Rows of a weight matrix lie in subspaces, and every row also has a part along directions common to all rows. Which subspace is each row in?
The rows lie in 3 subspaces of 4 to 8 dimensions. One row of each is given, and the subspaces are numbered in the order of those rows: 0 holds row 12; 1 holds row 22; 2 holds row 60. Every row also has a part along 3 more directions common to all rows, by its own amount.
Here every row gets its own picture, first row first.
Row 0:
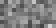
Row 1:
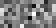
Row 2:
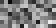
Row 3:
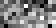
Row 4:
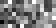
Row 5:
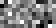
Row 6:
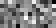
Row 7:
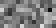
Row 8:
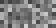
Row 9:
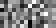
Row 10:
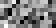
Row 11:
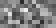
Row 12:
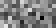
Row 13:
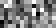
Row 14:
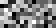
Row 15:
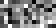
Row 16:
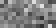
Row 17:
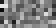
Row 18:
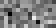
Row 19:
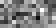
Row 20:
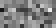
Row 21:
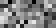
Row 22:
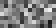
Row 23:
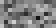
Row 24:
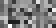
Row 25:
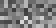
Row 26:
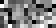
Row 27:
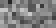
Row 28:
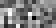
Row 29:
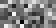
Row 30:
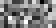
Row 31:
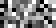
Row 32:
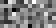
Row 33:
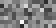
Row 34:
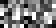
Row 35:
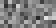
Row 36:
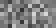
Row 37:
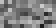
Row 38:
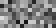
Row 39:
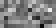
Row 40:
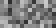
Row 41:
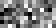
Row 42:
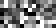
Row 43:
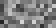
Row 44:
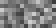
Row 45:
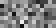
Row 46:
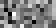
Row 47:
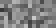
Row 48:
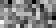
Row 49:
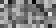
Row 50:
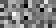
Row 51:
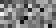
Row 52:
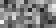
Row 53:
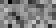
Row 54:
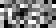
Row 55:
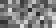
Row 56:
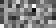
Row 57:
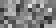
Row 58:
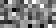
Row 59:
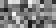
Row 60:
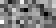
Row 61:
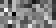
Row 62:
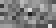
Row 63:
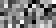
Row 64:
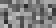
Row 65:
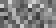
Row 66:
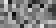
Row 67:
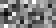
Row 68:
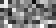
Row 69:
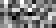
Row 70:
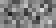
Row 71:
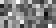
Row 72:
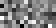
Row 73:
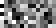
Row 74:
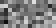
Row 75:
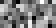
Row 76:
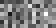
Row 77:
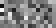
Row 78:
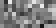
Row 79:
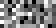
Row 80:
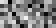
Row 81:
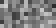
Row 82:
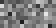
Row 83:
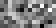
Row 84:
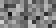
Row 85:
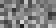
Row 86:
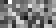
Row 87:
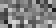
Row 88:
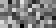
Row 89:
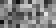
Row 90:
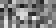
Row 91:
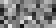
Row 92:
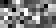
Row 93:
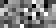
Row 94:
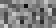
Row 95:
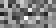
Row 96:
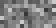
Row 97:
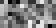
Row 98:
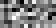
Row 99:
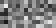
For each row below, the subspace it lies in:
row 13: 2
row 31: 2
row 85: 0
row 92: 2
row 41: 1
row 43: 2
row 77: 2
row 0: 1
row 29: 0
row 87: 0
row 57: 2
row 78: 2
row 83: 2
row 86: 1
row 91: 2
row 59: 1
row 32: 0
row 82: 1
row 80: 1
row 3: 0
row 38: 0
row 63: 1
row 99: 0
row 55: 0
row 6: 1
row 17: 2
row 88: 0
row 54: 1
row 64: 0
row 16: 0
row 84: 2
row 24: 0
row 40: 0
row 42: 2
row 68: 2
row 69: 0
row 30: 2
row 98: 0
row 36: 1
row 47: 1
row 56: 2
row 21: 0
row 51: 1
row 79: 2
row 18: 1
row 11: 2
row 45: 1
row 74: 0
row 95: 0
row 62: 0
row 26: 0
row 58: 0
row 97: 1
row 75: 1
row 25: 0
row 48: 2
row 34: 2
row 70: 2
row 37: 2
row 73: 2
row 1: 2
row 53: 1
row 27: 2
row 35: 2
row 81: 2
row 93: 2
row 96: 1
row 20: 2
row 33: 1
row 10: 0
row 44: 1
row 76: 1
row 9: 1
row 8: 1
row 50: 2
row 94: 0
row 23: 2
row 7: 2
